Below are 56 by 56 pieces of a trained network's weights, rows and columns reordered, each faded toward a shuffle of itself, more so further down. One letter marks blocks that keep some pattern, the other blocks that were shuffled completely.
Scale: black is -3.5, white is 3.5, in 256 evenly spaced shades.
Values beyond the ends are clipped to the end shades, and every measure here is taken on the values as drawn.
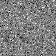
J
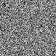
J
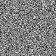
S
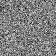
J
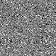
S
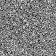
J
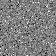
J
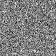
J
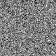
J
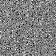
S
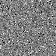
J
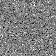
S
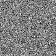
J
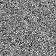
S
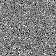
S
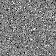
J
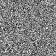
S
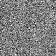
S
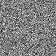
S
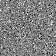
J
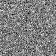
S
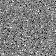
J
